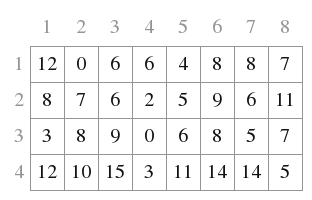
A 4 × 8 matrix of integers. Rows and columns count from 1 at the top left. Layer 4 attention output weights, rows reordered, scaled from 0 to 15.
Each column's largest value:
12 10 15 6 11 14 14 11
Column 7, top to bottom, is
8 6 5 14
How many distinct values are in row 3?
7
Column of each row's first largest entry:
1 8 3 3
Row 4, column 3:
15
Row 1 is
12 0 6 6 4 8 8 7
